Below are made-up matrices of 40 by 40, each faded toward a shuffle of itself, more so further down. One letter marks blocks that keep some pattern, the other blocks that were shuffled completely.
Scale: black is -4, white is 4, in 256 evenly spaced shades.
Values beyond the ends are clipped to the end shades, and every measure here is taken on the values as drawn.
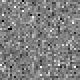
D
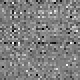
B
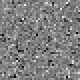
D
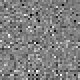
B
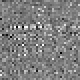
B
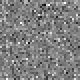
D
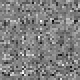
B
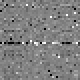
B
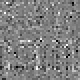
B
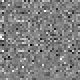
B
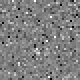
D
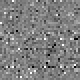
B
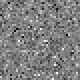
D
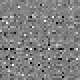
B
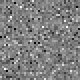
D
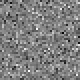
D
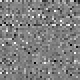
B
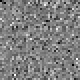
B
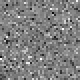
D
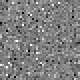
D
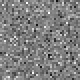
D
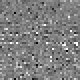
B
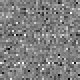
B
